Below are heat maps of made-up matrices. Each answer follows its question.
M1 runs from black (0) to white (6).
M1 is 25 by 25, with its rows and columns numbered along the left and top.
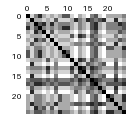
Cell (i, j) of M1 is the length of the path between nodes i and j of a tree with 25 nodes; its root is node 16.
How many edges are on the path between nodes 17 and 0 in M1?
2
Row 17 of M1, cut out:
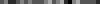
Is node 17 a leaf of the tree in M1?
no
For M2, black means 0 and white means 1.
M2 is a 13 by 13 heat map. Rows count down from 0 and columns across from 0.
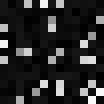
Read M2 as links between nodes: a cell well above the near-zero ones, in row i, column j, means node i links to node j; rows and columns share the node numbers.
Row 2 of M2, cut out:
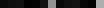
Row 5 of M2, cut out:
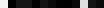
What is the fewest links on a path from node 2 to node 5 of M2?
4
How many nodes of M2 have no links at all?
3
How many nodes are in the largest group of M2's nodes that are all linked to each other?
3
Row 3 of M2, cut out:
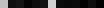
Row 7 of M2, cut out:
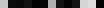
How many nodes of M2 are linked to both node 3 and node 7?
2
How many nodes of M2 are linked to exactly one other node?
1
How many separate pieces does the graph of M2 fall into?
4
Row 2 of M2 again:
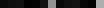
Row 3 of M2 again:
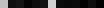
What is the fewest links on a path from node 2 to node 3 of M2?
2
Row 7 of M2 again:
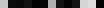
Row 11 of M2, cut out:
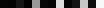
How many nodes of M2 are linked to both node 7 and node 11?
1
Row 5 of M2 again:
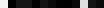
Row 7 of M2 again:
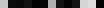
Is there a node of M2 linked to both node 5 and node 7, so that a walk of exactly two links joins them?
yes
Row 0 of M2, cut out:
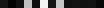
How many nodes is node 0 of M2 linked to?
3
